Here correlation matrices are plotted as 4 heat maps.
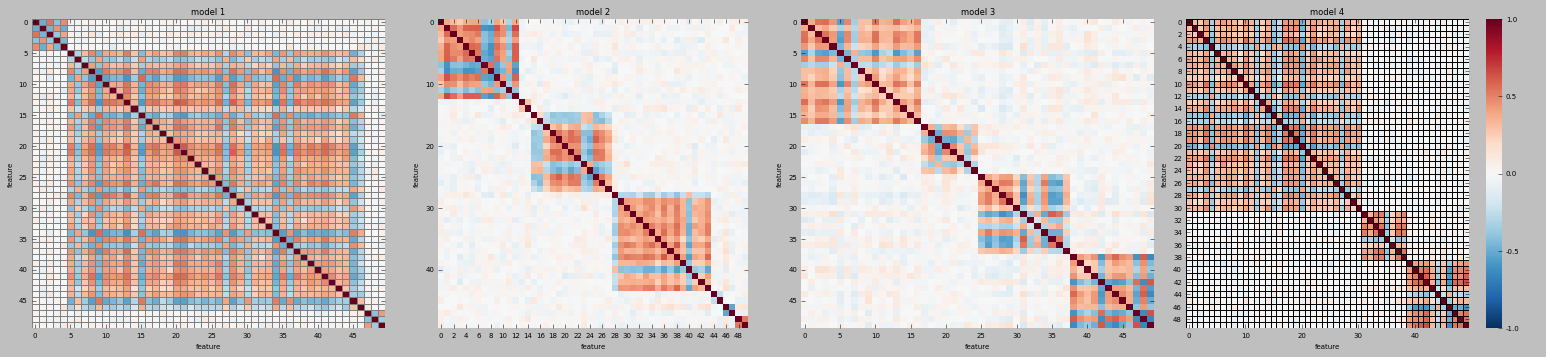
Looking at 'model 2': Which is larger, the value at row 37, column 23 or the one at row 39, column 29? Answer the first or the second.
the second
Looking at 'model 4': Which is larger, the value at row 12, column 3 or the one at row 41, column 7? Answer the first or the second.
the second
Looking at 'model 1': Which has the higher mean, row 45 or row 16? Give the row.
16
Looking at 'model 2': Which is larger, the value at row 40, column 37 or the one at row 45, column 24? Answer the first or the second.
the second
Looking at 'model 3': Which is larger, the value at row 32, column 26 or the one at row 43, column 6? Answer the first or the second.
the first
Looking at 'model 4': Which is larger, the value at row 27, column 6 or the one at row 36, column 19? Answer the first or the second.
the second
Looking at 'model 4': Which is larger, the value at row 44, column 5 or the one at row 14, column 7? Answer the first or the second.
the second
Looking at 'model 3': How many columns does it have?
50
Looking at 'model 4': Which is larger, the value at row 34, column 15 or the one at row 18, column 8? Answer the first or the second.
the second
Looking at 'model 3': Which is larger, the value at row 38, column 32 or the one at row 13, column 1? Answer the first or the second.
the second
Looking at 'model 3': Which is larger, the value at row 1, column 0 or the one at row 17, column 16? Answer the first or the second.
the first
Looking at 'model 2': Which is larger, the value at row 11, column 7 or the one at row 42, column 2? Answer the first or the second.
the first
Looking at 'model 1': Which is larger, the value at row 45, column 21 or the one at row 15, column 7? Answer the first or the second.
the second
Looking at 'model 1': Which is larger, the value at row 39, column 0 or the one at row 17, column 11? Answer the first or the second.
the second
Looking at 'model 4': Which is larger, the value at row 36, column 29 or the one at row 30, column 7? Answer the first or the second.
the second
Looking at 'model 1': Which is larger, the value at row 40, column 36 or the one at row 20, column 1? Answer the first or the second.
the second
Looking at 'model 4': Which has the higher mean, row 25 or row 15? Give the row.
25
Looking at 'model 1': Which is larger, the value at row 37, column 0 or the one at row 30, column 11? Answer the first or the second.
the first
